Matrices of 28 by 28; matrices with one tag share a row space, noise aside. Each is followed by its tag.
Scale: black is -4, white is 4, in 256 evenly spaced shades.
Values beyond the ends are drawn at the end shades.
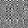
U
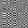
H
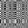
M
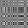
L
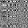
H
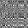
L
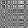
L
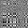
H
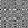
M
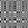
M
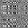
H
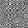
U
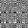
M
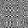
U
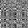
M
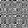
M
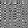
M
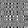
U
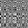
M
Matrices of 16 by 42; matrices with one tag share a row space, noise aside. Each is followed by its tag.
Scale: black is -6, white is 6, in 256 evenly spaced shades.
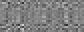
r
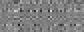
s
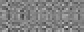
r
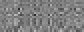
s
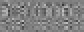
r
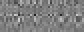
s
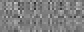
s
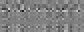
r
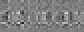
r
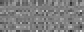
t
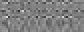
r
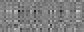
s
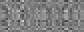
r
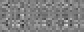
r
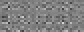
r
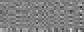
t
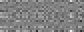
t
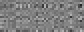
t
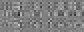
s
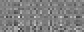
s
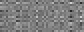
t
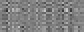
r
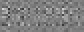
r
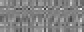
t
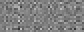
s
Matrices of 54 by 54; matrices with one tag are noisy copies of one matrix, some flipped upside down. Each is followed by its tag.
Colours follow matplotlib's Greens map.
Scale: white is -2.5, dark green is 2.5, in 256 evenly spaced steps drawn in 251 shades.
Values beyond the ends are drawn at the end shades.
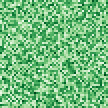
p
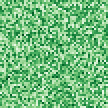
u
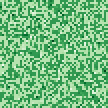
u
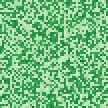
p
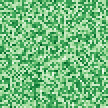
p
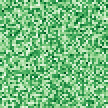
u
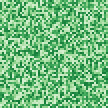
u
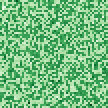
u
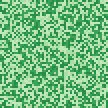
p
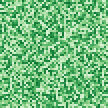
p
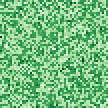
p
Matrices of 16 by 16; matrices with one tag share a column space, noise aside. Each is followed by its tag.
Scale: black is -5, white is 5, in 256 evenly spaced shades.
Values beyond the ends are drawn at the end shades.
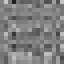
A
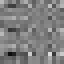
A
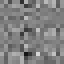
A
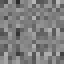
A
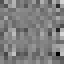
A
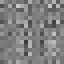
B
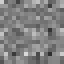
A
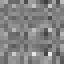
A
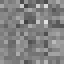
B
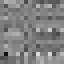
A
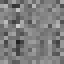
B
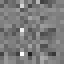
A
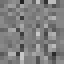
A
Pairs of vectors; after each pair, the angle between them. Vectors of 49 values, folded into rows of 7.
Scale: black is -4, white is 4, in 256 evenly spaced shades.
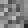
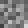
nearly opposite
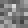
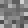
partly aligned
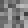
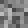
partly aligned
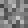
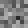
nearly opposite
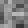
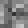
nearly opposite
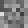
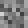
nearly parallel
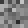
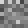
nearly opposite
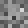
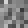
partly opposed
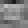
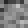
partly aligned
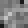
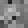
partly aligned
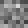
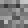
nearly opposite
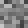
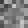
nearly opposite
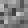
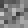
nearly opposite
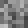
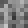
nearly parallel
